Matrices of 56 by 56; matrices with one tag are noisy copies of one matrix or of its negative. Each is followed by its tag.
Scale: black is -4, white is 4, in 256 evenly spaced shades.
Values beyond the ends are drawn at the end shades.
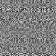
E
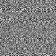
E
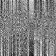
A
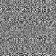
E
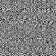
E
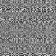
E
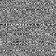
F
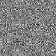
F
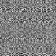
E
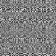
E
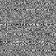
F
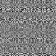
E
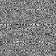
F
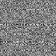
F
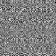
E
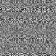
E
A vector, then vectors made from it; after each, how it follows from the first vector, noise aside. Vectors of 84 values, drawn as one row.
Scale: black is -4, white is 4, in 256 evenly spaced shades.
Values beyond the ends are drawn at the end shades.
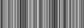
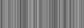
shrunk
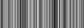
copied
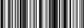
scaled up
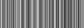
sign-scrambled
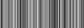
copied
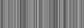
shrunk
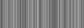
shrunk
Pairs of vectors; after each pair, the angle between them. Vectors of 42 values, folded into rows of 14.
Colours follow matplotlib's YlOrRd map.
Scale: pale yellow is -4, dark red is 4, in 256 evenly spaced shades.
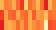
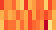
nearly opposite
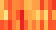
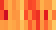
nearly opposite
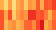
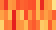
partly opposed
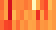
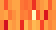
orthogonal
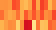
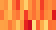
nearly parallel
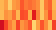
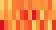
nearly parallel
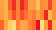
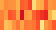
partly aligned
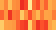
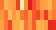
partly opposed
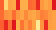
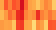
partly opposed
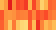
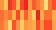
partly aligned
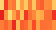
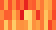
partly opposed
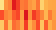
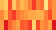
orthogonal
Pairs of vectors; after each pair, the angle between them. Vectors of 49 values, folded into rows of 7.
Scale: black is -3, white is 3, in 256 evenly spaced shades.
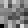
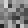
nearly parallel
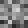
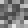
nearly opposite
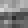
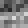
nearly opposite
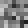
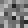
nearly parallel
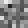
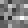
partly opposed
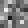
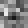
partly aligned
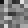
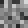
partly aligned
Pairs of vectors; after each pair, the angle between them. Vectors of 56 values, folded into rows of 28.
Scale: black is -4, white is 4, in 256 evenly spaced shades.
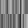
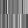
partly opposed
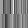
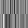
partly aligned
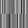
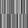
nearly parallel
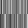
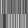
partly opposed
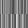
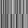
nearly opposite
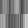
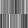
partly opposed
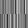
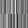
partly opposed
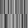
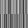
orthogonal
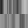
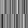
partly opposed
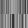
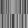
nearly parallel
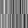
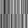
nearly opposite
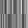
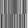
partly aligned
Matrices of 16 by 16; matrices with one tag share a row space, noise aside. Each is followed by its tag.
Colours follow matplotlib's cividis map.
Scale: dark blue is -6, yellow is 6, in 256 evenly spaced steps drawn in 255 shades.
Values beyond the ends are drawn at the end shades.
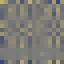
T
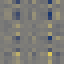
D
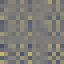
T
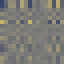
T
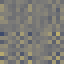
T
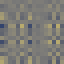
T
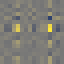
D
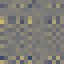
T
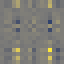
D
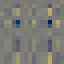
D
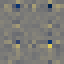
D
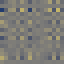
T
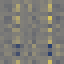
D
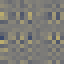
T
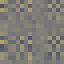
T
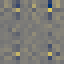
D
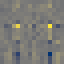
D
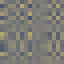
T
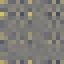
T
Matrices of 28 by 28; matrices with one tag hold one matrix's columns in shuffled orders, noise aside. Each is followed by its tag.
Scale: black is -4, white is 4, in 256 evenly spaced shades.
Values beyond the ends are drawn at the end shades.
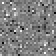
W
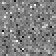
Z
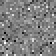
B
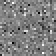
W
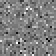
B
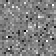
Z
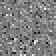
B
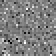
B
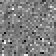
B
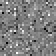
W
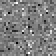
W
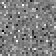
Z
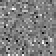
B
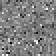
B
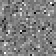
W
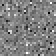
W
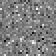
B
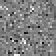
B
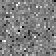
Z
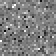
Z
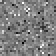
W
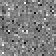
W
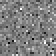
B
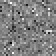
W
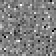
Z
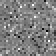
Z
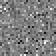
B
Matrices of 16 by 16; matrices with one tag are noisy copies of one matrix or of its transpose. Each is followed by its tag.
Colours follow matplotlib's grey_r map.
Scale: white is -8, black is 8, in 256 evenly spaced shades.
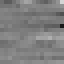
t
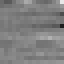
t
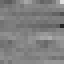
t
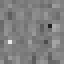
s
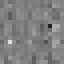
s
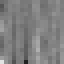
t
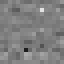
s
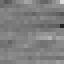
t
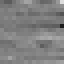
t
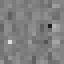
s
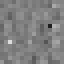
s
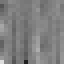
t
